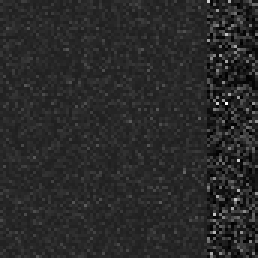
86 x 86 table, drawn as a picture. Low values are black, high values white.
Grain: fine. Histogram: skewed, a long tail of high values. Mirror symmetry: none. Seam: vertical, 80% of the way across, the left part calmer. Slope: none.
